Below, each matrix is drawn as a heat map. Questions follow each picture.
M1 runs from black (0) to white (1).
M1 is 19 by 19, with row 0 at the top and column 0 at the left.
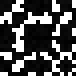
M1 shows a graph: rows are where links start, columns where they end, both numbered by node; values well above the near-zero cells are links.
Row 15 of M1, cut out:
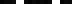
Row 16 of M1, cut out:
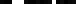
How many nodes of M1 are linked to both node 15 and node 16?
3
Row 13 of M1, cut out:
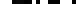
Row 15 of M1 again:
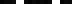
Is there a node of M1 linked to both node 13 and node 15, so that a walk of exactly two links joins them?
no
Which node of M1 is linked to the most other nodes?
node 4
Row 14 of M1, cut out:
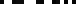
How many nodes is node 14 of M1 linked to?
9
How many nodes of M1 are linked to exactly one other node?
1
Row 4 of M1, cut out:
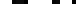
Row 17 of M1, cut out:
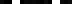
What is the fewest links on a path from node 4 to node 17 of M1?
1
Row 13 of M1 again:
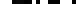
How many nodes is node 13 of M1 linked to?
9
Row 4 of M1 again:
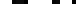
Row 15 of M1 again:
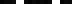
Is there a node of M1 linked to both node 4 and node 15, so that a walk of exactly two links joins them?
no
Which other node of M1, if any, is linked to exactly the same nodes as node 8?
node 15
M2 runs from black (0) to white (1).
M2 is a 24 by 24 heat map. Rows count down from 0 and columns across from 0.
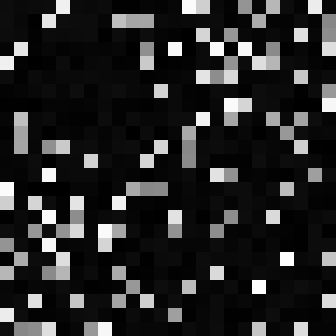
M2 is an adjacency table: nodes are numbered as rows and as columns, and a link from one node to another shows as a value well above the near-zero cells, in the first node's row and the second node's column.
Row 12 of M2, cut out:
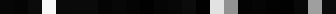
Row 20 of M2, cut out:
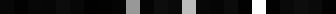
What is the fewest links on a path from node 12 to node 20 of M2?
4
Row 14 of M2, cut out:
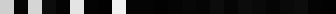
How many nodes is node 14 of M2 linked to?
4
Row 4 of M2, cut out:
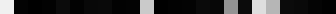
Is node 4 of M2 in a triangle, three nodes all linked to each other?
yes
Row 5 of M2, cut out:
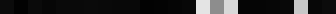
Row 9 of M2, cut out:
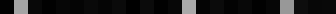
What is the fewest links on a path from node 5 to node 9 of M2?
4
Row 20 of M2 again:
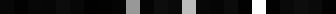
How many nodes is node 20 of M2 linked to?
3
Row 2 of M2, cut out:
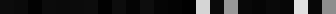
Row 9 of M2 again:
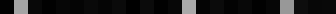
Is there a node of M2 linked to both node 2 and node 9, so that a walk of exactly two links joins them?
no
